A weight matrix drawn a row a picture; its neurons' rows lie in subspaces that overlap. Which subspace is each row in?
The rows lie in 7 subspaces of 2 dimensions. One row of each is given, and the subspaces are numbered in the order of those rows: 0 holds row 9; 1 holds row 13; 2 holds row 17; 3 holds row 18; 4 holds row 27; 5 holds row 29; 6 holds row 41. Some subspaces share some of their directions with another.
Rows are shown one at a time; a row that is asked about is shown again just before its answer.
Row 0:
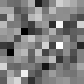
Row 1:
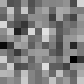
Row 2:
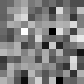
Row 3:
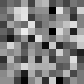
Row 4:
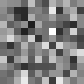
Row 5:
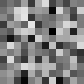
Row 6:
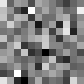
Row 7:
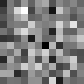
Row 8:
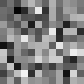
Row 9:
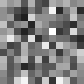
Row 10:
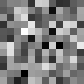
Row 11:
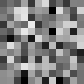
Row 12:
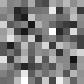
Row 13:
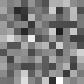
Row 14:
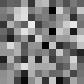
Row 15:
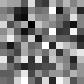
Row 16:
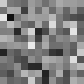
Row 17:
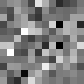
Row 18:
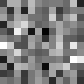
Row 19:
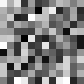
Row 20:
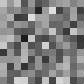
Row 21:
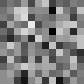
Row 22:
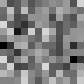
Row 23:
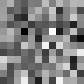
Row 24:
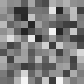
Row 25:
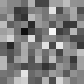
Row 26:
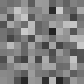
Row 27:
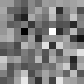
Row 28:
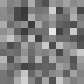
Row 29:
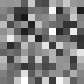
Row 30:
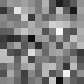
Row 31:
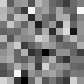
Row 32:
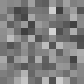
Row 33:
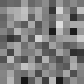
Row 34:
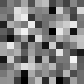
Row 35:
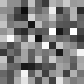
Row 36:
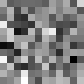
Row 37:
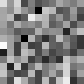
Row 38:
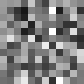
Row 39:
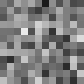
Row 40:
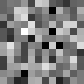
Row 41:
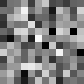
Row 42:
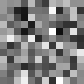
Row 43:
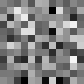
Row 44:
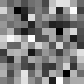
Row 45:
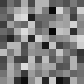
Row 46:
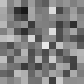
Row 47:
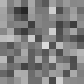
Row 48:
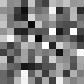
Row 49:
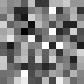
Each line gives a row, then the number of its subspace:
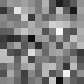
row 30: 1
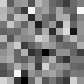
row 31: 5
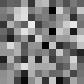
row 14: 1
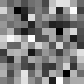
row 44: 1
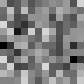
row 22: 3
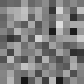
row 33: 2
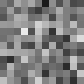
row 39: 4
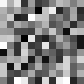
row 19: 0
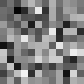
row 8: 0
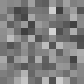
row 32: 6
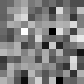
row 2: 4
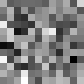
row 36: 3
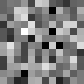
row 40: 2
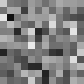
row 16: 6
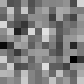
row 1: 3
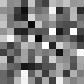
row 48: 6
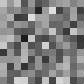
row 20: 0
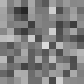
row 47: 5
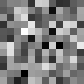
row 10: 2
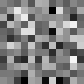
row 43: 6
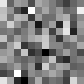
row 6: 5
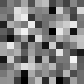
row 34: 3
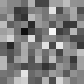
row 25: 2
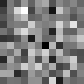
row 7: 5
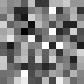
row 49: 2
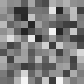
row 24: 1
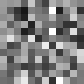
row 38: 3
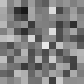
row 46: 5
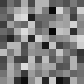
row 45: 0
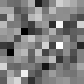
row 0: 2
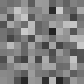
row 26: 6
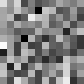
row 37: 0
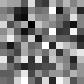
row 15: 1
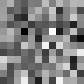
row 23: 4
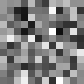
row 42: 1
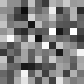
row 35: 6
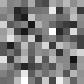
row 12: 3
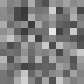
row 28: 6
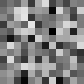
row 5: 4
